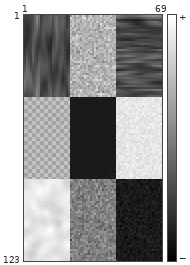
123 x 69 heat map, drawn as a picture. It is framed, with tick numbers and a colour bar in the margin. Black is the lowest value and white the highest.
The table splits into 3 rows of 3 panels. Panel 1,1: low, streaked downward. Panel 1,2: high, fine-grained. Panel 1,3: low, streaked across. Panel 2,1: high, checkered. Panel 2,2: very low, flat. Panel 2,3: very high, fine-grained, faint in contrast. Panel 3,1: very high, blotchy, faint in contrast. Panel 3,2: middling, fine-grained. Panel 3,3: very low, fine-grained, faint in contrast.
